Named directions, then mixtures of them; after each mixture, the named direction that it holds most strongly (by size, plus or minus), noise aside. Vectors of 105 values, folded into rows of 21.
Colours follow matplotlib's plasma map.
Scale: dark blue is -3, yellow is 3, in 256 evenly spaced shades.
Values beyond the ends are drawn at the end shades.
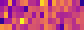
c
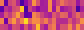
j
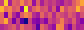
j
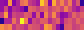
c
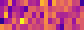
c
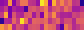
c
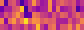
j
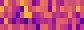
j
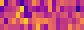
j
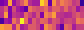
c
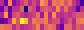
c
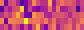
j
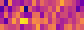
j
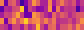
j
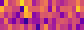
j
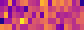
c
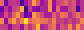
j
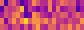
j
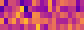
j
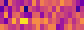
j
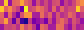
j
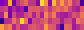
c
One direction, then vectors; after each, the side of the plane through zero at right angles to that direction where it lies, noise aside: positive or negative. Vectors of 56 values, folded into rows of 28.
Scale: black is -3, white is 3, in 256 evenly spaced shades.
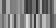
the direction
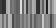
positive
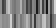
positive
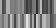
positive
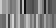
positive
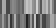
negative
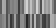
negative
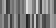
negative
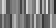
negative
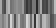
positive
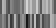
negative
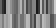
positive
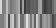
positive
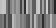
negative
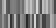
negative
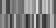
negative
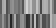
negative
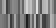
negative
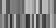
negative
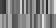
positive
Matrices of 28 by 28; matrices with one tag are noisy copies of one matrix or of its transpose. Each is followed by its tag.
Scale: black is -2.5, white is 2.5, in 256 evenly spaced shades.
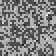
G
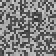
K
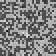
G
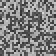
K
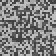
K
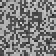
K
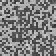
K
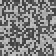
G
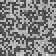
G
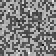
K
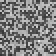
G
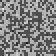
K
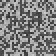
K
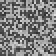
G
